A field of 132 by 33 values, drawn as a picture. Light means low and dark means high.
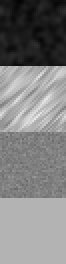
It is made of 4 by 1 panels. Panel 1,1: very high, blotchy, faint in contrast. Panel 2,1: low, slanting up to the right. Panel 3,1: middling, fine-grained, faint in contrast. Panel 4,1: low, flat.
